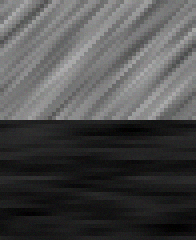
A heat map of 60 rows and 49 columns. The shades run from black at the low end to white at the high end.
It is made of 2 by 1 panels. Panel 1,1: middling, slanting up to the right. Panel 2,1: very low, streaked across, faint in contrast.
